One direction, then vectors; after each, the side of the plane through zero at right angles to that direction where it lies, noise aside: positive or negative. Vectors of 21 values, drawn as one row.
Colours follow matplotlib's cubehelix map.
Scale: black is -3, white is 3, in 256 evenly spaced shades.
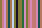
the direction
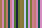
positive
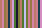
positive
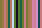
positive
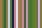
negative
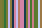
negative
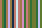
negative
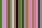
positive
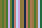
negative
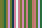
negative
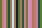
positive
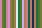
negative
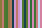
negative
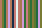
negative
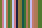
positive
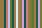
negative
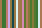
negative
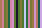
positive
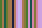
negative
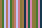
negative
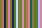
negative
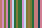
positive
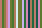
negative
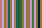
positive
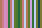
positive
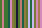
positive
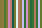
negative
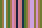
positive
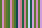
positive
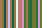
negative
